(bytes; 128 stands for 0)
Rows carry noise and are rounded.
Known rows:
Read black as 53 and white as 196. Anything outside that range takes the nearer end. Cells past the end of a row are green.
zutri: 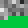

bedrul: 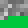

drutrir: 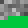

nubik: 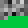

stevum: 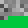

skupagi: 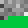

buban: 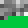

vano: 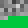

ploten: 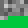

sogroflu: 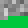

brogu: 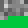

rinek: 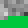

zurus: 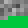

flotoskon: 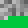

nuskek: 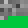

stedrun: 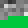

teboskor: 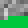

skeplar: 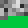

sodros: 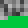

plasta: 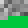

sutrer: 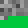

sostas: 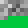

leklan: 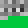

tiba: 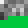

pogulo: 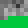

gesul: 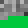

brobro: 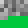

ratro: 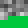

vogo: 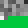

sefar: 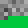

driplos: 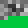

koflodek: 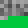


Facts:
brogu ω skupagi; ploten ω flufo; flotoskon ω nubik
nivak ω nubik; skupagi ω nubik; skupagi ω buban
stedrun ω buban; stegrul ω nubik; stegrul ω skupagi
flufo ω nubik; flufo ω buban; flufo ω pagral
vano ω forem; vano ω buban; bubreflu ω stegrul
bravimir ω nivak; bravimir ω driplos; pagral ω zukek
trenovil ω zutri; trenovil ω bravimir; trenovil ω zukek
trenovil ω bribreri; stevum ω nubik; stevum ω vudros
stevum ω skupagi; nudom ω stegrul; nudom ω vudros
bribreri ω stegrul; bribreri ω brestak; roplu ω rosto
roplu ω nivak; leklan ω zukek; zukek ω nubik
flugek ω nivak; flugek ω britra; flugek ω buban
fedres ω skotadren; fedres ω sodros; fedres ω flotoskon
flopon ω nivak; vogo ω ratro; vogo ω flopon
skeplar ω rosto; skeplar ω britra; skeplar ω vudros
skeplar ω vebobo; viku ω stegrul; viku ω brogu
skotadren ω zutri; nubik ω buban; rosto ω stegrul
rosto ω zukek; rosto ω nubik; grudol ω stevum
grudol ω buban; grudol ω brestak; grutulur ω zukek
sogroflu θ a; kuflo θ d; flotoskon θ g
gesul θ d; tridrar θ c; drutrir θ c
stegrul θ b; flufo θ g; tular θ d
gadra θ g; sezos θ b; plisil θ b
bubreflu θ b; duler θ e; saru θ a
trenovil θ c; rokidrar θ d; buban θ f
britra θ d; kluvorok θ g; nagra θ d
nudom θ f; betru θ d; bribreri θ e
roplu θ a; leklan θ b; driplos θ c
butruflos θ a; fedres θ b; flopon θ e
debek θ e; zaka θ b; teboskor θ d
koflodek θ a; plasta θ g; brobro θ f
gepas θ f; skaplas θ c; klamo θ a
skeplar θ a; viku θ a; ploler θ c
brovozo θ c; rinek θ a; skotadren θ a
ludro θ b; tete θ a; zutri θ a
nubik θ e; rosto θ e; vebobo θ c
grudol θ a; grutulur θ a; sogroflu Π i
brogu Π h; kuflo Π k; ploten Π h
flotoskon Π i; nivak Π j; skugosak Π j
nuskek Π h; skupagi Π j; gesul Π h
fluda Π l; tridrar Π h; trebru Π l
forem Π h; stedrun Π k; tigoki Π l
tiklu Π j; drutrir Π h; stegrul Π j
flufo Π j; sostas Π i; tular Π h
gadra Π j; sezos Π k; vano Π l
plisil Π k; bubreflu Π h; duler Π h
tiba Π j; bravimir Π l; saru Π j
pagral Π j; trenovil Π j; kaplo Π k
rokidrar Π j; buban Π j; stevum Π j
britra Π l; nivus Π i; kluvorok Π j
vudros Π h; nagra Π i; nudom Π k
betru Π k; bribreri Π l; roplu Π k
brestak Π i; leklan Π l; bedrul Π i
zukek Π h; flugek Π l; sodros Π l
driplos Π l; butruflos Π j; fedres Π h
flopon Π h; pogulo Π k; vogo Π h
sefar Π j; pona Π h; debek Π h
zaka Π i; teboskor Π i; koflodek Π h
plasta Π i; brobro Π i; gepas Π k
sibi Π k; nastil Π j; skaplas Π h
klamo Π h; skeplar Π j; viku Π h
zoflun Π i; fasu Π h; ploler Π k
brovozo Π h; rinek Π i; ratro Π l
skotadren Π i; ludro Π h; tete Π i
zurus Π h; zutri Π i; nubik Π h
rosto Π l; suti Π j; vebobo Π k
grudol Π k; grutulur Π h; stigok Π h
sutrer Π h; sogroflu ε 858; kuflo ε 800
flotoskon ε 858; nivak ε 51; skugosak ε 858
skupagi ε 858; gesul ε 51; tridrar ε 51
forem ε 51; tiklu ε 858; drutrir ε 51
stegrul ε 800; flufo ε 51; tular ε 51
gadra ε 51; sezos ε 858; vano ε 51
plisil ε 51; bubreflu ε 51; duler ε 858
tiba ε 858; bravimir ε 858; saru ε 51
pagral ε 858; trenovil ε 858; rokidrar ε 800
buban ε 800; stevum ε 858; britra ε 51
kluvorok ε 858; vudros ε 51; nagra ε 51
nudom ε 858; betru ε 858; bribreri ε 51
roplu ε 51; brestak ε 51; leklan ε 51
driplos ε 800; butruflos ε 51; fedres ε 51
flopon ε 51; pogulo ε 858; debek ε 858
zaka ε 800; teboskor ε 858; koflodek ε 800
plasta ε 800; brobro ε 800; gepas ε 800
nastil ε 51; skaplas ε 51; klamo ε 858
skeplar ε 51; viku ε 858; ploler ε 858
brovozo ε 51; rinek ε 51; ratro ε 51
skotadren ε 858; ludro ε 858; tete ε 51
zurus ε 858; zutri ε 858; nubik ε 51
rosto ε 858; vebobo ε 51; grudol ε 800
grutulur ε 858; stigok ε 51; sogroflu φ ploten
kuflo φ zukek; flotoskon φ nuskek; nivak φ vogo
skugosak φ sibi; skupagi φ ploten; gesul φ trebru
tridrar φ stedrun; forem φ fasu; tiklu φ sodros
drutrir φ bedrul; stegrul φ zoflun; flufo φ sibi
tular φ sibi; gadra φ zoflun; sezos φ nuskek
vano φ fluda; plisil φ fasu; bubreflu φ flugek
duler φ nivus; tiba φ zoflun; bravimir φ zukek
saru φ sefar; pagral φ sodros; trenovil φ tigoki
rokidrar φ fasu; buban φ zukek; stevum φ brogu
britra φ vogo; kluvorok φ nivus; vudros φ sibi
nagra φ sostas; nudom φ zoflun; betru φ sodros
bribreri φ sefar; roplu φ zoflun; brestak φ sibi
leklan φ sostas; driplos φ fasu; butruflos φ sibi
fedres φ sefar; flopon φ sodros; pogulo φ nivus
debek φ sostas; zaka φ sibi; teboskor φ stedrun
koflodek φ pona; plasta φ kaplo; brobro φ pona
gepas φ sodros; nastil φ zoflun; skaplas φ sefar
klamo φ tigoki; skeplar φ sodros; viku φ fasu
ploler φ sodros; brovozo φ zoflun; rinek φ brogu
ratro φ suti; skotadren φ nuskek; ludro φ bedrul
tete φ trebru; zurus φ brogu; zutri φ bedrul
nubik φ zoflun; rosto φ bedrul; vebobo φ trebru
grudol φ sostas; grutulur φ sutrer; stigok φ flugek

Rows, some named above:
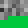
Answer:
fasu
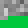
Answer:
sogroflu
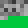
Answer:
flugek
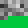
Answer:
pagral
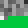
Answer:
vogo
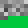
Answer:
saru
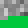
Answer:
sogroflu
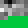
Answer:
roplu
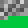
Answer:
forem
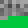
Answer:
koflodek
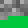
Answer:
stigok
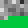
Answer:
skotadren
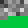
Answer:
ploler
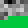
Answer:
nudom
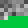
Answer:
rosto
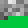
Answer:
butruflos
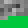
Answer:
zurus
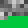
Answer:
flopon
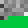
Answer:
skupagi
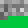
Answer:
kluvorok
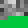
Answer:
tular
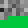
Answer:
fasu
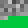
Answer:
vano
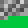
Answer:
forem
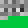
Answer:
leklan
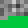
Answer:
duler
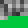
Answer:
sodros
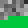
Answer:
bravimir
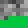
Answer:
kaplo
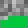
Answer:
grutulur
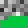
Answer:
zaka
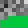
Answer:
gepas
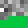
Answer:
trenovil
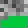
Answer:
plisil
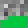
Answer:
bubreflu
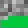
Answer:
grutulur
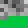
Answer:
plisil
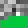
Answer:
brestak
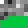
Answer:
stegrul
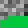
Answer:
brovozo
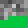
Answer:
kuflo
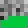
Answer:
rokidrar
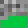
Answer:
klamo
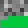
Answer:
zukek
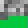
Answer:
gadra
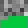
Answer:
zukek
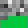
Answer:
tiklu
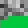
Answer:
pagral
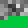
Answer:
driplos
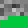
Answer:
ludro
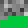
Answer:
zukek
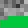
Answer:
sezos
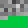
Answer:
vano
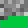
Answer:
nivak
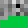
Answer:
debek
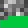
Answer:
vudros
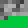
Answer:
sibi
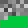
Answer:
bribreri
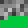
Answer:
britra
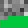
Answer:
zukek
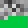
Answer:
grudol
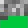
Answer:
nastil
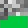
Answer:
flufo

